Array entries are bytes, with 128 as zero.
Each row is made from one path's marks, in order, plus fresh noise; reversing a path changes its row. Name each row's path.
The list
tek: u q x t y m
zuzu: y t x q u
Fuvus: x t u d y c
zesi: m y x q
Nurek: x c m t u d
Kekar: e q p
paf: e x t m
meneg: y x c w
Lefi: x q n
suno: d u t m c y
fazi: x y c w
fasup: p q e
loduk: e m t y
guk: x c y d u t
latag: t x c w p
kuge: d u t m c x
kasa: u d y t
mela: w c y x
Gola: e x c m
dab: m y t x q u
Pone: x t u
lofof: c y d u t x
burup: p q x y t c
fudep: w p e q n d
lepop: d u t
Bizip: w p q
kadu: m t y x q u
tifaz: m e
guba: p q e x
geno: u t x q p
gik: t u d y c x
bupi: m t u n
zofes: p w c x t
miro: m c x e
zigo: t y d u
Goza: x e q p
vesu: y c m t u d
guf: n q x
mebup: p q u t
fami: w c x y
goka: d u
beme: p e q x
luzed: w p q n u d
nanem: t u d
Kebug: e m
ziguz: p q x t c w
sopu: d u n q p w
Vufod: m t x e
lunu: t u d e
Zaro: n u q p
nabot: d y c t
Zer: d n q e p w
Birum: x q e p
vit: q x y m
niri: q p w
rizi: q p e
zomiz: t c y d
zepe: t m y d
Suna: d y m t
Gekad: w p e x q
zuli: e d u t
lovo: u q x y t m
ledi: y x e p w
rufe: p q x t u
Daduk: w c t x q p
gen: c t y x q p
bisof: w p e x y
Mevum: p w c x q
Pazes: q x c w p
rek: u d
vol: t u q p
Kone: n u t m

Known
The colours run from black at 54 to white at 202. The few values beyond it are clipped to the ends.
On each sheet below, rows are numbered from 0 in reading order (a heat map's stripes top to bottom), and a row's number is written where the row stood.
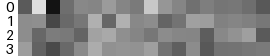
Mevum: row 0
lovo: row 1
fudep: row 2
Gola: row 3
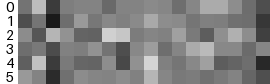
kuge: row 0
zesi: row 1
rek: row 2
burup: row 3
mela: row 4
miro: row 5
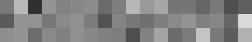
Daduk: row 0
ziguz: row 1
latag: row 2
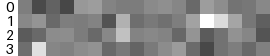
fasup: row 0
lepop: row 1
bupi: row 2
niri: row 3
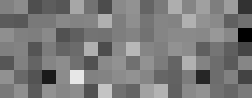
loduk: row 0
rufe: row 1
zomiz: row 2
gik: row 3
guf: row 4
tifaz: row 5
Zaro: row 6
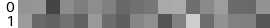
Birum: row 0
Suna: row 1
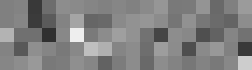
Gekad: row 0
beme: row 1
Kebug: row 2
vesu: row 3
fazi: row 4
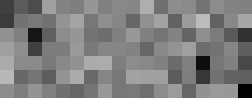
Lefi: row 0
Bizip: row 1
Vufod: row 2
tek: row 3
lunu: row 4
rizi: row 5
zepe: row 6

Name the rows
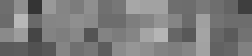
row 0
gen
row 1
ledi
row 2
Goza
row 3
guba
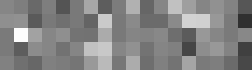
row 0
kasa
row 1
guk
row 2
sopu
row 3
Nurek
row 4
Pone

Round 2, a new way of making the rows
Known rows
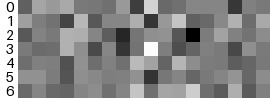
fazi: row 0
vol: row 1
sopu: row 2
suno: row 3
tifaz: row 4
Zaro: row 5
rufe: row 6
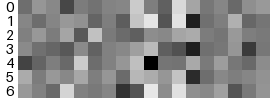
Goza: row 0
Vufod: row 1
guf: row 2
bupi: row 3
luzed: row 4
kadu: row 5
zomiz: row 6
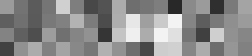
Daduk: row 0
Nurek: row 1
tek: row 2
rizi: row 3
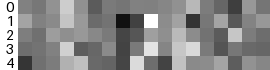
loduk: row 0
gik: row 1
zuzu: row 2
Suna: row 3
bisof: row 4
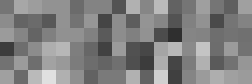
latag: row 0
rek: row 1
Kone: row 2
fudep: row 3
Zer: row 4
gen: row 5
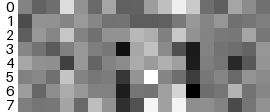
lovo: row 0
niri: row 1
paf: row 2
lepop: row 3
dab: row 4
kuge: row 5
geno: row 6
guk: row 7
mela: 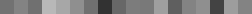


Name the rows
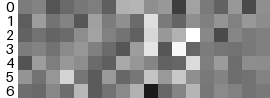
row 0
mebup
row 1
Lefi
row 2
vesu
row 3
miro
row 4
fasup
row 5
zepe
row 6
Bizip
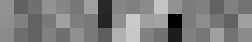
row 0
kasa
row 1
nanem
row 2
Pone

